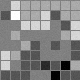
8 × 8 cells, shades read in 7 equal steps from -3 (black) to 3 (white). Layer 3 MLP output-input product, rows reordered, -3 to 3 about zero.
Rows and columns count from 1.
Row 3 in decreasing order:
2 2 2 2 0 0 0 -1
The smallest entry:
-3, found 2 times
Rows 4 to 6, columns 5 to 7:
0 0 1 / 0 -1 0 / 0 0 0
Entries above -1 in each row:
8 6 7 8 5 5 3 2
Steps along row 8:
same same up same down up same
